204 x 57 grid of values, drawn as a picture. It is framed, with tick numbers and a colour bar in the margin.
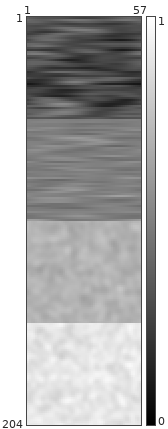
The table splits into 4 rows of 1 panel. Panel 1,1: low, streaked across. Panel 2,1: middling, streaked across, faint in contrast. Panel 3,1: high, blotchy, faint in contrast. Panel 4,1: very high, blotchy, faint in contrast.
